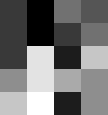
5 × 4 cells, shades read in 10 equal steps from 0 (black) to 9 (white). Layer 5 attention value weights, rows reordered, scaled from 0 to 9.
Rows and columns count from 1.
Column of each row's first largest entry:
3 4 2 2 2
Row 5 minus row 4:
2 1 -5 0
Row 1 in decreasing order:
4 3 2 0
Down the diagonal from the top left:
2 0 1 5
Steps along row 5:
up down up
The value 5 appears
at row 4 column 1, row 4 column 4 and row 5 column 4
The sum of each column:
18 25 14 24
